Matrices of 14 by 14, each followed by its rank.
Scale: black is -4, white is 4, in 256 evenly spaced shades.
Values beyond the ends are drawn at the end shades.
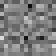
three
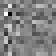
three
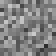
full rank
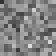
full rank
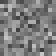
full rank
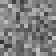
full rank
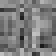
three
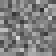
full rank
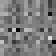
three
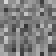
three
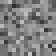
full rank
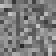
full rank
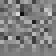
three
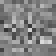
three
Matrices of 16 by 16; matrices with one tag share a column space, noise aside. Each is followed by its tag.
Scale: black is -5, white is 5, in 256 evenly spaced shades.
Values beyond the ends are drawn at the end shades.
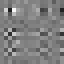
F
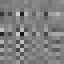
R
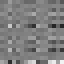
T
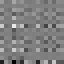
T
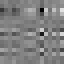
F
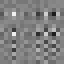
R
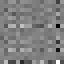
T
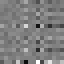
T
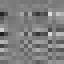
R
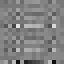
T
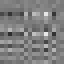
R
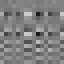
R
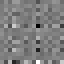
T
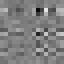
F
